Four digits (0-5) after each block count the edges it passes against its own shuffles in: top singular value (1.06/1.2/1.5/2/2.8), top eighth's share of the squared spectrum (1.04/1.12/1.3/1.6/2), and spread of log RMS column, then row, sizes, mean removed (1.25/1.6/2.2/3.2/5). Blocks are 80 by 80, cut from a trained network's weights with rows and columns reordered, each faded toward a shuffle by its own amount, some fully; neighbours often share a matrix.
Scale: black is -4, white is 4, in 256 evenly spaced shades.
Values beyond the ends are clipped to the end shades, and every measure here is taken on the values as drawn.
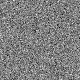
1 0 0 0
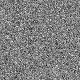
1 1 0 0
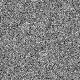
1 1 0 0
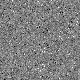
0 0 0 0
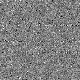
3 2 0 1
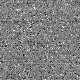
1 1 1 0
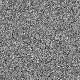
1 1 0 0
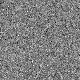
0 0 0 0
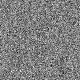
1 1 0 0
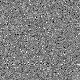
2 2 0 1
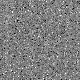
0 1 0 0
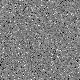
0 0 0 0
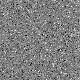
0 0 0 0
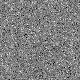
0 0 0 0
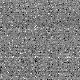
2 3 2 1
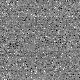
2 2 1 0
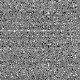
2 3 2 1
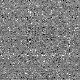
2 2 2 1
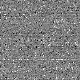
2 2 2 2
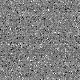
1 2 1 0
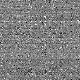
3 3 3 2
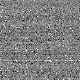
2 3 2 2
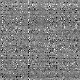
3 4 3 2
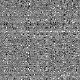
3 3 3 2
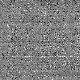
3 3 2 1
